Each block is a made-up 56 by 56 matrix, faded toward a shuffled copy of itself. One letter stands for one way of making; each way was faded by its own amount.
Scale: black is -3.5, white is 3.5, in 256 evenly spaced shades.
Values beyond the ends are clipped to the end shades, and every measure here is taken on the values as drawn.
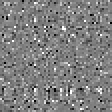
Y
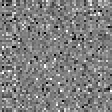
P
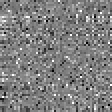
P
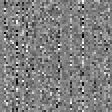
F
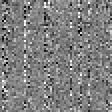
F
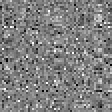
P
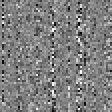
F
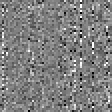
F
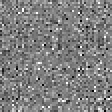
P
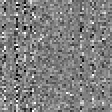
F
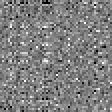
P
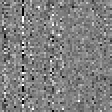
F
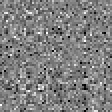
P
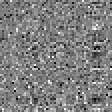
P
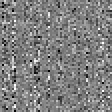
F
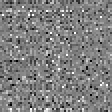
P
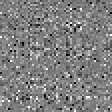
Y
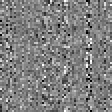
F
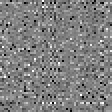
P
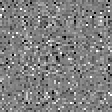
Y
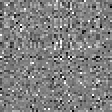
P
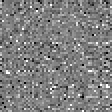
P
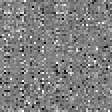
Y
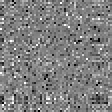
P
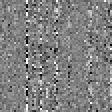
F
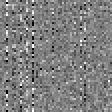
F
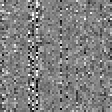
F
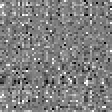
Y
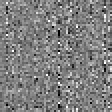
F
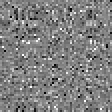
Y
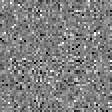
P
